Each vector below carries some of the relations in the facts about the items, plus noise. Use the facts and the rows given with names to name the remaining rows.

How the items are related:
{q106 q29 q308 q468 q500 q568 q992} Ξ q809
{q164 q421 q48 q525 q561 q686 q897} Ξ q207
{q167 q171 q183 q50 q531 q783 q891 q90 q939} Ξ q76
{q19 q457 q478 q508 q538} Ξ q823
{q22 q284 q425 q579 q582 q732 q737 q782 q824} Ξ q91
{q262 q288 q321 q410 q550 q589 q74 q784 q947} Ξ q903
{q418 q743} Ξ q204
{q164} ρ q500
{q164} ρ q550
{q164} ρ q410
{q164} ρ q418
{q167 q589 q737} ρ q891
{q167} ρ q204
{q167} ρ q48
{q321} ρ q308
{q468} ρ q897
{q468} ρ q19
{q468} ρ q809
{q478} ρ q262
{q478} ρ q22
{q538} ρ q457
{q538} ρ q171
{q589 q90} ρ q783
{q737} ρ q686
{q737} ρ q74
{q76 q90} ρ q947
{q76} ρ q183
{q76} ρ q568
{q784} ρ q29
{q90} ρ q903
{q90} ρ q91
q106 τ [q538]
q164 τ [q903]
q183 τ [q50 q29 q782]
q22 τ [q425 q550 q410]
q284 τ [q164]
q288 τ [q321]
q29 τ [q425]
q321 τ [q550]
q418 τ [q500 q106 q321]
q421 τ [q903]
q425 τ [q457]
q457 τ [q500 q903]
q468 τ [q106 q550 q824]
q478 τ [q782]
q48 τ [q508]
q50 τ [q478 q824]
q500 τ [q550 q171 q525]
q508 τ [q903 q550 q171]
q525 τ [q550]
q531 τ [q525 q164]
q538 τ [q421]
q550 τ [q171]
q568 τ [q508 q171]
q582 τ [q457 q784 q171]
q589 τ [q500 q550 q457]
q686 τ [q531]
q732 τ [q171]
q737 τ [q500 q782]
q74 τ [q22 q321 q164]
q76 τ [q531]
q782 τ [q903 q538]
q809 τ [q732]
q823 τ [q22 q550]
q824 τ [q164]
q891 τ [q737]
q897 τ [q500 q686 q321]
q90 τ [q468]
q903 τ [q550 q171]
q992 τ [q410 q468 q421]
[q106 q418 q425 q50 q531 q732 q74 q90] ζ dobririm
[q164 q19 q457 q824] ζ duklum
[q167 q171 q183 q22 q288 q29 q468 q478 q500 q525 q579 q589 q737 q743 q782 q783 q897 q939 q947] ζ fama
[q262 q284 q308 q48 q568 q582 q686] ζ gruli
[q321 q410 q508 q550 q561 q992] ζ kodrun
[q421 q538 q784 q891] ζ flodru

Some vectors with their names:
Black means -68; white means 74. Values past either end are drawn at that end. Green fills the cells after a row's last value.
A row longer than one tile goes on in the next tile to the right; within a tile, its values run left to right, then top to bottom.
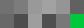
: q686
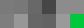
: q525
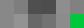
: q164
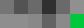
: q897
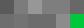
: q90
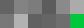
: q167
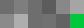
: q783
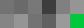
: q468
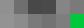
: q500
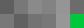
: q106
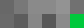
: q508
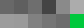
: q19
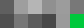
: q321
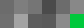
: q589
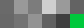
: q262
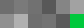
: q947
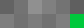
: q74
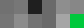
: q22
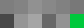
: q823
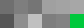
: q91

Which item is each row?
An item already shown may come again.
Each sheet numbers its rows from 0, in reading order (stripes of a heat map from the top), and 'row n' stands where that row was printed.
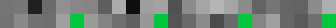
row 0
q22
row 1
q171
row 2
q308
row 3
q743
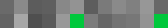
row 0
q29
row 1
q106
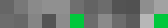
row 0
q508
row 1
q737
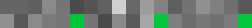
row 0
q418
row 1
q538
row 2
q74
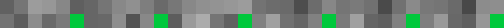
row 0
q891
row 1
q992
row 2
q204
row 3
q183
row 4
q288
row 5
q525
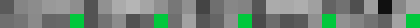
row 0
q561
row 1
q308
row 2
q478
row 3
q784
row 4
q457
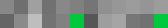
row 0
q809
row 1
q207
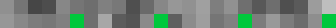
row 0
q500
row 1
q589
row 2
q903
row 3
q579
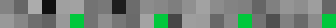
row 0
q171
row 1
q22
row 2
q76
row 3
q421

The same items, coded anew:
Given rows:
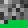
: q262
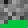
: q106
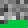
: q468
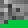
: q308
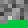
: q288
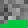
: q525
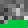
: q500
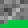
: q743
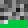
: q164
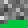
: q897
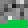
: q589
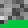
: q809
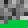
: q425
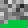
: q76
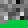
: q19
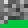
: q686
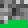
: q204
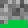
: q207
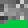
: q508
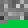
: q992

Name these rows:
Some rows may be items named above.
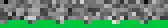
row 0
q418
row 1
q809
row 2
q204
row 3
q579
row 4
q457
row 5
q106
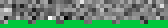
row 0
q903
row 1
q22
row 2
q891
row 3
q29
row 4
q823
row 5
q784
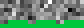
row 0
q478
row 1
q321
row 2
q91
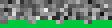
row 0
q478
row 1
q171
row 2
q74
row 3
q538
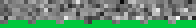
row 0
q525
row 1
q29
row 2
q589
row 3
q421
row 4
q737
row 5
q183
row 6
q171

